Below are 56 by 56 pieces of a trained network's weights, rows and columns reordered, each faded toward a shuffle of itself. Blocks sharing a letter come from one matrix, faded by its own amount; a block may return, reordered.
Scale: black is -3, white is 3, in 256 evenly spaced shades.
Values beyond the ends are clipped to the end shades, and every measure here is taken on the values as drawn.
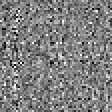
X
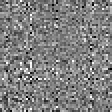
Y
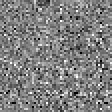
X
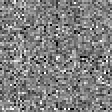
X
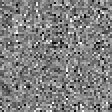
X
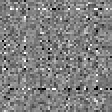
Y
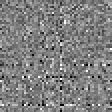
Y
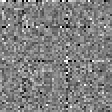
Y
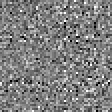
X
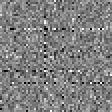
Y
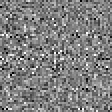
X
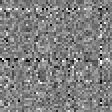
Y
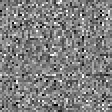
X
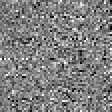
X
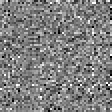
X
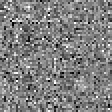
X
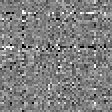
Y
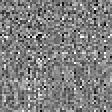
Y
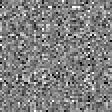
X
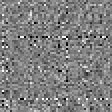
Y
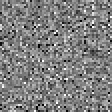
X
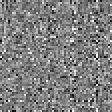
X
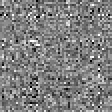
Y
